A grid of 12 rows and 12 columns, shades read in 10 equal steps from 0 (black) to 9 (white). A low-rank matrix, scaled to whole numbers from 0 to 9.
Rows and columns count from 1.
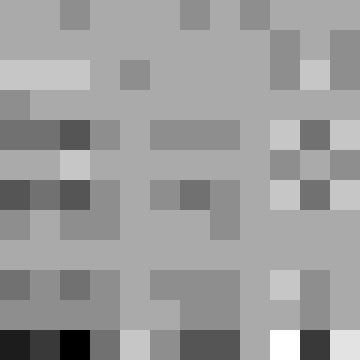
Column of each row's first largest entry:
1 1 1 2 10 3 10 2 1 10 5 10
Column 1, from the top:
6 6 7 5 4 6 3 5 6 4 5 1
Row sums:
69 70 73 71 61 71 59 68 72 63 65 50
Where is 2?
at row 12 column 2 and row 12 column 11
